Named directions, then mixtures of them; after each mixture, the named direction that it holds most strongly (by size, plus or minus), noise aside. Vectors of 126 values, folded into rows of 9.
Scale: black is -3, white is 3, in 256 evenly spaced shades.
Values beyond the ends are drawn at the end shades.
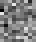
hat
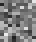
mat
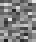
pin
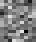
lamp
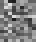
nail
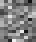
lamp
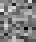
hat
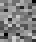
mat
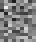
nail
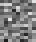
pin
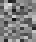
nail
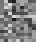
nail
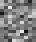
lamp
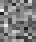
hat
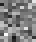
mat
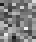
mat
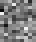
hat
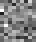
hat
